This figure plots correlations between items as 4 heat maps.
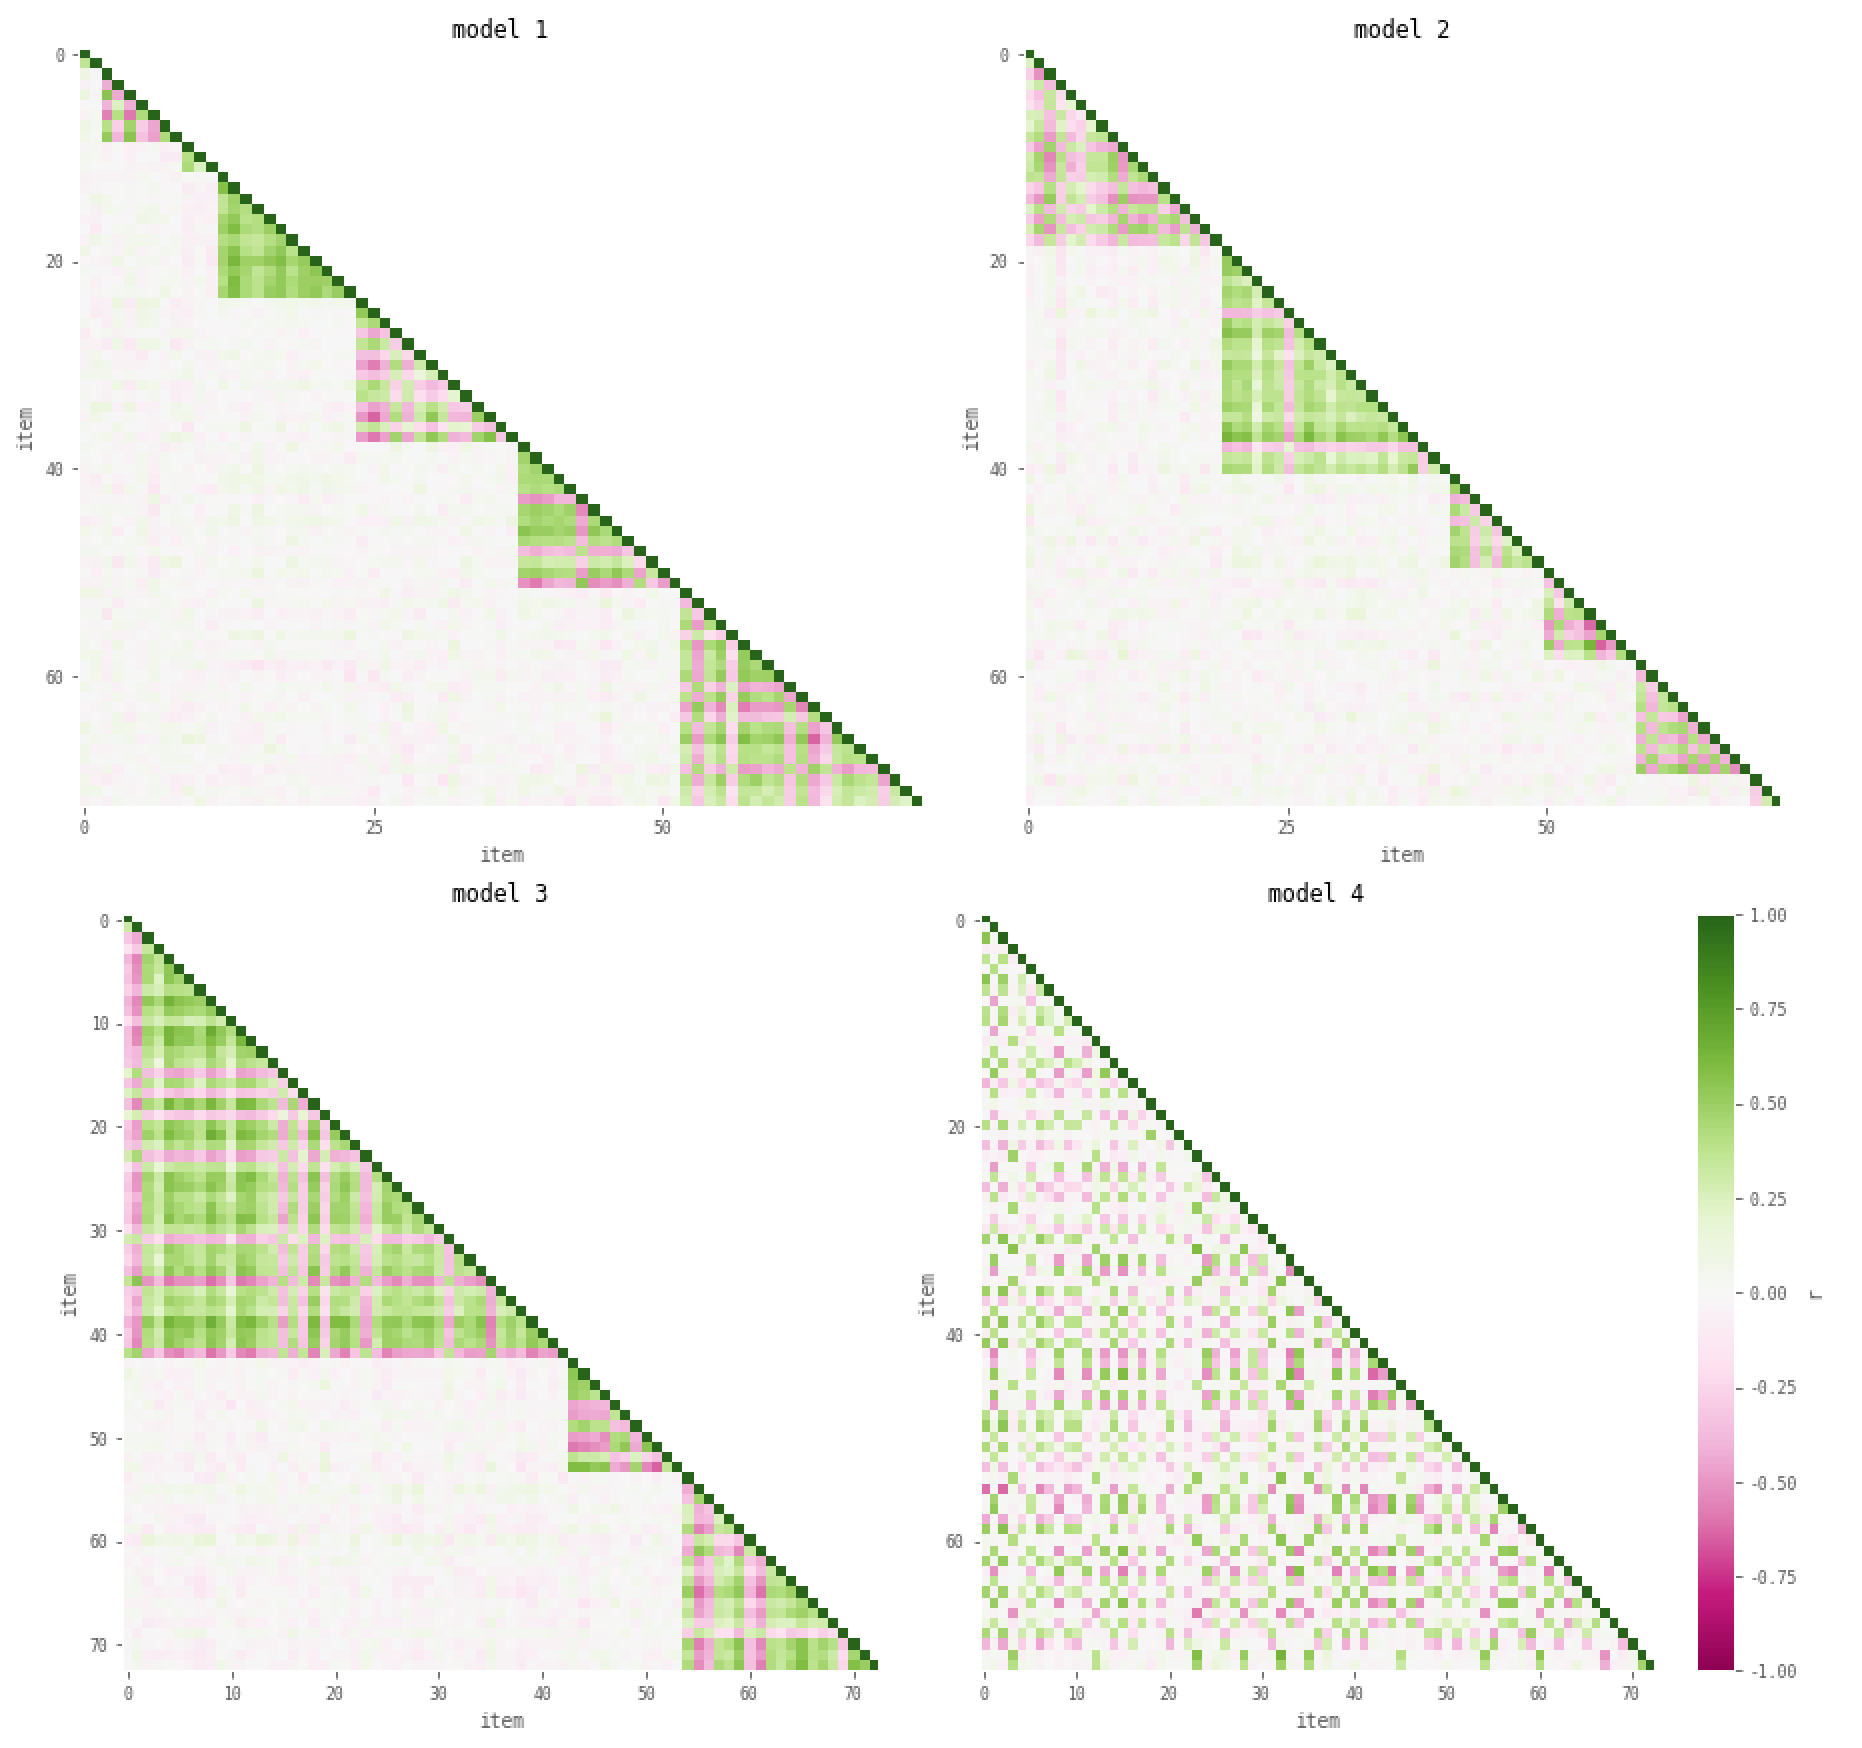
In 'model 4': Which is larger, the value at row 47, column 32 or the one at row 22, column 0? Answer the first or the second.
the first
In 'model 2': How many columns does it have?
73
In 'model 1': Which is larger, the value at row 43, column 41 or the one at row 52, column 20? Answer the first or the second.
the second
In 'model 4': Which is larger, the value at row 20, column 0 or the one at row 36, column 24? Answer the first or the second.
the first
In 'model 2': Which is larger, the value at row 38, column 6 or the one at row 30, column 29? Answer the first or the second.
the second
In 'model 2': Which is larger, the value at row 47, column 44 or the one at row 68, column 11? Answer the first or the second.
the first
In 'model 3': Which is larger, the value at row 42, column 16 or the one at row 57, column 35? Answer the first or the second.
the second
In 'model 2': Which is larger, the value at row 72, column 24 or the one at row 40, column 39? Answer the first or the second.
the second
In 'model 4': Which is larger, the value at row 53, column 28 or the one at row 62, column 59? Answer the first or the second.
the second
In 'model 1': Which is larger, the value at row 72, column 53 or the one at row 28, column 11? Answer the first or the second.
the second
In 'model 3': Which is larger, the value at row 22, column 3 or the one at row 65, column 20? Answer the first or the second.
the first
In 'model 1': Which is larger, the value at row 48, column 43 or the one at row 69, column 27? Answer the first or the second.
the first
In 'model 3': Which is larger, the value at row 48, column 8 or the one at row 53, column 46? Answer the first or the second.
the second
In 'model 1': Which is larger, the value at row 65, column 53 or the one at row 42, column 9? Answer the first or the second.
the second
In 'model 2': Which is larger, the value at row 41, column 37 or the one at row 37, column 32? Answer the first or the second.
the second
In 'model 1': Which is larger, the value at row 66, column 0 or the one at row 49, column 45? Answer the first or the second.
the second
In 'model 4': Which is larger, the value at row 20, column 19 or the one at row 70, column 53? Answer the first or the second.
the second
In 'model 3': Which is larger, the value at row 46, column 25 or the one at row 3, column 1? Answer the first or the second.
the first
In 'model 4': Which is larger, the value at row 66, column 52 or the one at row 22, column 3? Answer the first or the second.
the first
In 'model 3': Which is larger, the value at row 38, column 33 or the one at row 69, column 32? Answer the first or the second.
the first
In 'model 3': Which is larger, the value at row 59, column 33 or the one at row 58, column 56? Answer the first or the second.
the first
